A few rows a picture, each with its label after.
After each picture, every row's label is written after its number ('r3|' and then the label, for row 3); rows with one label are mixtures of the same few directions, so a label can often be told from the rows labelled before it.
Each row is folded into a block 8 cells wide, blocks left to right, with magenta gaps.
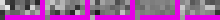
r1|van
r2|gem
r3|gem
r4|van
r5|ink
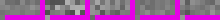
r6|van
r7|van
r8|gem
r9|gem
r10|gem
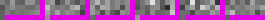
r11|ink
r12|ink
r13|gem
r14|ink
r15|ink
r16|gem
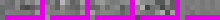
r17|ink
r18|ink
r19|van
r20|van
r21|gem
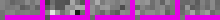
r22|ink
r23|gem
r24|gem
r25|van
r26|gem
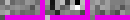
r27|gem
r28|gem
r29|gem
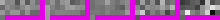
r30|van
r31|ink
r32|ink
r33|gem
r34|gem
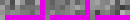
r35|ink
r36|gem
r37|gem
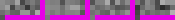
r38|van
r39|ink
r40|van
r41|ink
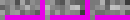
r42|van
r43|ink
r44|ink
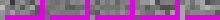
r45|ink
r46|ink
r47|gem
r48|van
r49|ink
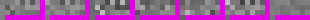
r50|gem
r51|van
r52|gem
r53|van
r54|gem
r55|van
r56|van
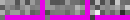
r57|van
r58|van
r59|gem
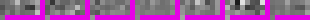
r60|ink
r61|gem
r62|gem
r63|ink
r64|ink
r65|ink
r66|ink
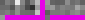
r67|ink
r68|van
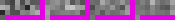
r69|van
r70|ink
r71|ink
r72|ink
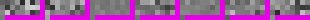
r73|gem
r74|van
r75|gem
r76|van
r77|gem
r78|gem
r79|gem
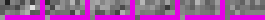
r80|gem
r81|van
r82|gem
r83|gem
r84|ink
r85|gem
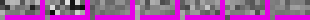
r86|van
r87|gem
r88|ink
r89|ink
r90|van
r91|van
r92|ink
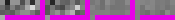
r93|gem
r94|gem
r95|ink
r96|gem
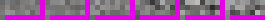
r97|gem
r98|van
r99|gem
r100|ink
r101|van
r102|gem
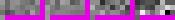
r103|gem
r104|ink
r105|ink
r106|gem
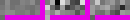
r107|gem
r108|ink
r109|gem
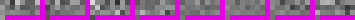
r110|ink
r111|ink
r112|van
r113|gem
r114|van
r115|ink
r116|ink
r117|van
